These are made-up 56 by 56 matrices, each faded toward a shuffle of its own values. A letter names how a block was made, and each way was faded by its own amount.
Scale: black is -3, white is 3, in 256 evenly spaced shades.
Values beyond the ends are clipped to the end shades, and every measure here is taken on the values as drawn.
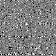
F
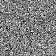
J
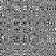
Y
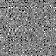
F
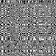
Y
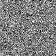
J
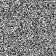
J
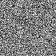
J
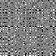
Y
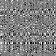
Y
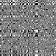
Y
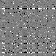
Y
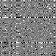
Y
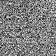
J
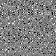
F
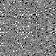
F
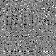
F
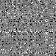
F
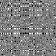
Y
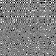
Y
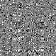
F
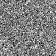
J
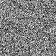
J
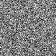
J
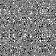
F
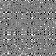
Y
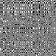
Y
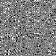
F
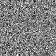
J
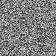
J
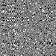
F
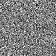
J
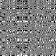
Y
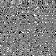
F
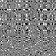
Y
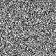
J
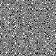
F
